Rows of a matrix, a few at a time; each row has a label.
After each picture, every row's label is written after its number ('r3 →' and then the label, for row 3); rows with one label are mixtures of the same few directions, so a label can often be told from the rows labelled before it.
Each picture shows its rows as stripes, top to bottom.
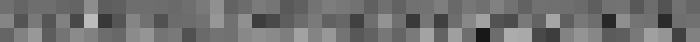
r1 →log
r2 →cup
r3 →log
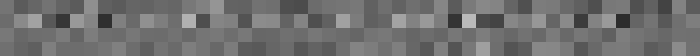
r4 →log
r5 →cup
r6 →cup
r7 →log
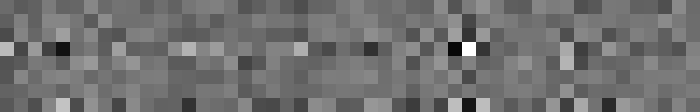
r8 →log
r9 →cup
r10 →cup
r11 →cup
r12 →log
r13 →cup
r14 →log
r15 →cup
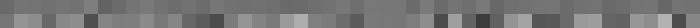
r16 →cup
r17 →log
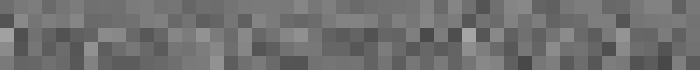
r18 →log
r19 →cup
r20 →cup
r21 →cup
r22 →log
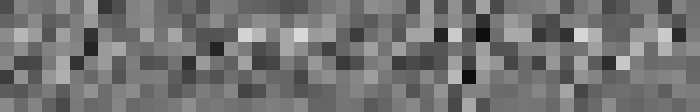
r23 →cup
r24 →log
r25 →log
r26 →log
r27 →cup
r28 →cup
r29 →log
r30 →cup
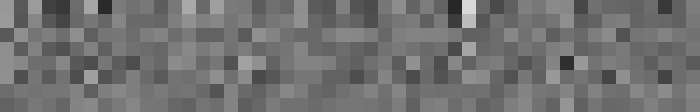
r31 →cup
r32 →cup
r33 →cup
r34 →cup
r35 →log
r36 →cup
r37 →log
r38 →log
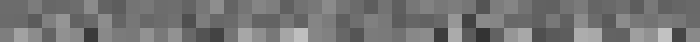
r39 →log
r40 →cup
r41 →log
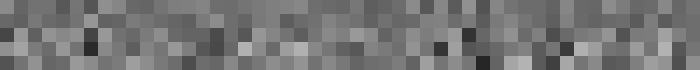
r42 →cup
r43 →log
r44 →cup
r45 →log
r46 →log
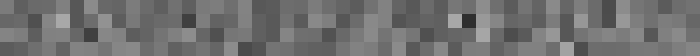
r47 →cup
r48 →cup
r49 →log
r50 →log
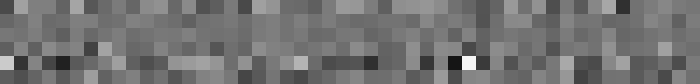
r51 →cup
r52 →log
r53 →cup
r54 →cup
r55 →cup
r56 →log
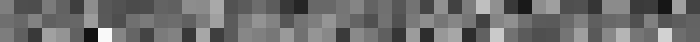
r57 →log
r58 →log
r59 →cup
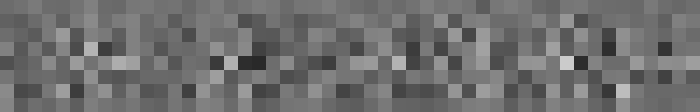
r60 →log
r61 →log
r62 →cup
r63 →cup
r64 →log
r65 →log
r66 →cup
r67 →cup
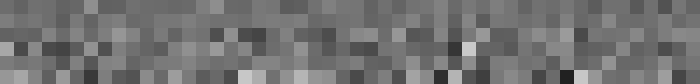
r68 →log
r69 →cup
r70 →log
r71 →cup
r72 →cup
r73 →log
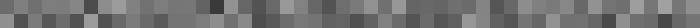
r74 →log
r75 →cup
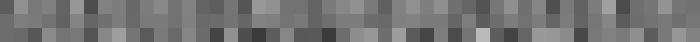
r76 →cup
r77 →cup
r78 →log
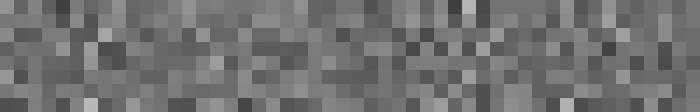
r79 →cup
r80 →cup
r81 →cup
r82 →cup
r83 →log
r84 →cup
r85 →log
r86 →log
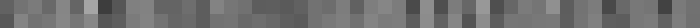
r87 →cup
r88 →cup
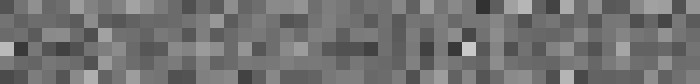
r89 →log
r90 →log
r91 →cup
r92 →cup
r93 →cup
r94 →log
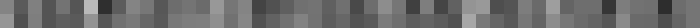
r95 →cup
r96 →cup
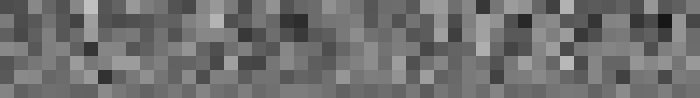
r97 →log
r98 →log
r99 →log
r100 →log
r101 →log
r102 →cup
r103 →cup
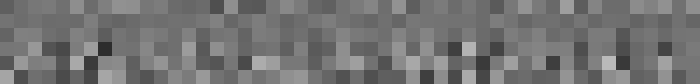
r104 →log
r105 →log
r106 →cup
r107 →cup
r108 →cup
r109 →cup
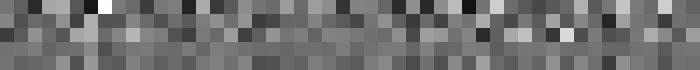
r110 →cup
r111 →cup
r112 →log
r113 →cup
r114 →cup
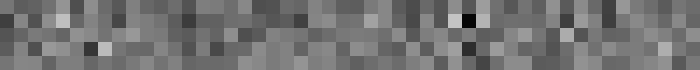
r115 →cup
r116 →cup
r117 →log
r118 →cup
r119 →log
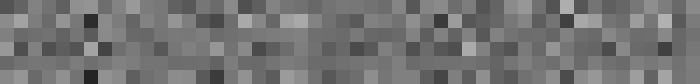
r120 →log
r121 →log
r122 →cup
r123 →cup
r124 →log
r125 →log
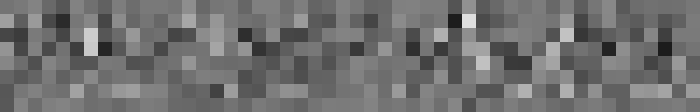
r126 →cup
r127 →cup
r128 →log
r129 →cup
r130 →log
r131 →log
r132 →log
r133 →cup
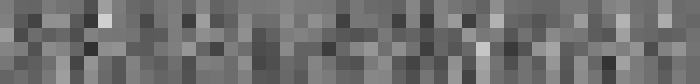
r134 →cup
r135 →cup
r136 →cup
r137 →log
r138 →cup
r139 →cup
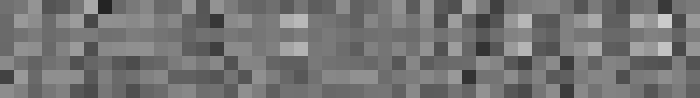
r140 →cup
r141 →log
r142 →log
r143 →log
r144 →log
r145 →cup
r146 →log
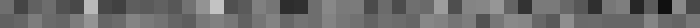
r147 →log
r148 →log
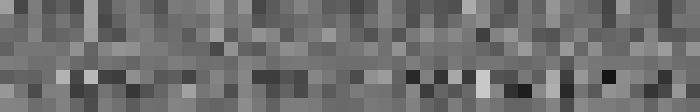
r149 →cup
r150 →cup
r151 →log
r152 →log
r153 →log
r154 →cup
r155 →log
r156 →log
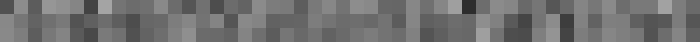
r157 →cup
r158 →log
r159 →log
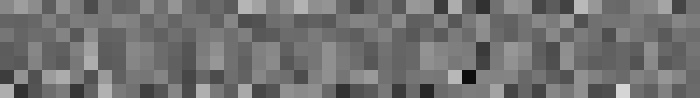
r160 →log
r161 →log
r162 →cup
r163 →log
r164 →log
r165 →cup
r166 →cup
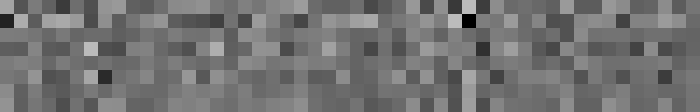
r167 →cup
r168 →cup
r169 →log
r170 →log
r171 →log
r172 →cup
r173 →cup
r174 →cup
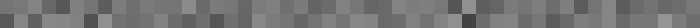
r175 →cup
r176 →cup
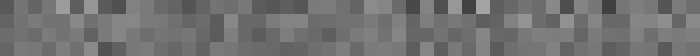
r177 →cup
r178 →log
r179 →log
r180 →cup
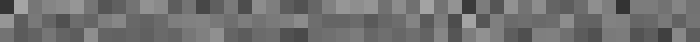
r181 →cup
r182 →cup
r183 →log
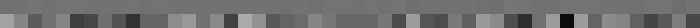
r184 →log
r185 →log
